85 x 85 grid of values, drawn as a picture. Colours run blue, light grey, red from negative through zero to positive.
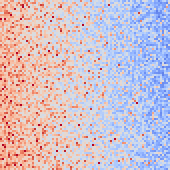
No single row or column stands out from its neighbours. On average the colour sits 50% of the way up the scale. No regular stripes run through it. There is an overall slope up to the left. The texture is fine-grained noise.
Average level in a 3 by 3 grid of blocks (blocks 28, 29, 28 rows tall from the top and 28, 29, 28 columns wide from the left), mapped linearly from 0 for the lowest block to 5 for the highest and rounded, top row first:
420 / 530 / 531
